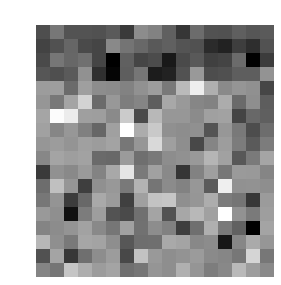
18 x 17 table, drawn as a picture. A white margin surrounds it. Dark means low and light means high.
Stripes: none. Histogram: bell-shaped. Average level on the scale: 50%. Seam: horizontal, 20% of the way down, the bottom part higher. Mirror symmetry: none.
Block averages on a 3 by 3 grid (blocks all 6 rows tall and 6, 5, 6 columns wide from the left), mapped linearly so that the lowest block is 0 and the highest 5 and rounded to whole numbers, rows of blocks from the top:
000
553
334
